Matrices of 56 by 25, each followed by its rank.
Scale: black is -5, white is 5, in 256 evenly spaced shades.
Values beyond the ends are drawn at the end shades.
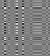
one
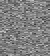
full rank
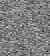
full rank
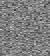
full rank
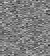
full rank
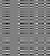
one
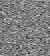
full rank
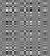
one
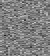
full rank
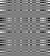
one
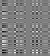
one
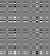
one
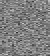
full rank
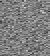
full rank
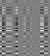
one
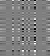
one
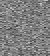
full rank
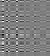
one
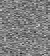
full rank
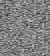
full rank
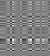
one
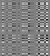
one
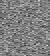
full rank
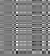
one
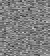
full rank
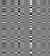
one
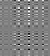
one
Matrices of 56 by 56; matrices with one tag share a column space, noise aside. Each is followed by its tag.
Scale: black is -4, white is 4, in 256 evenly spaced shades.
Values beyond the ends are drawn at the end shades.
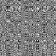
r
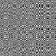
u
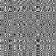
r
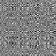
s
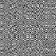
u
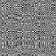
s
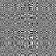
s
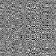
u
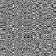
u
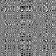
r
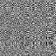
s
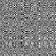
s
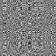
s
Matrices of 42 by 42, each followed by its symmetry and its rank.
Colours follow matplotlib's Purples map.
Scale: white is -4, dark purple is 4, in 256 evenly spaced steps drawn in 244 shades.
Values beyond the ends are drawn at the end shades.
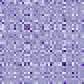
symmetric, rank three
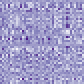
neither, rank five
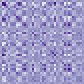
symmetric, rank three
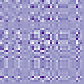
antisymmetric, rank two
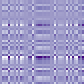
neither, rank one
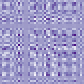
antisymmetric, rank two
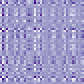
neither, rank two
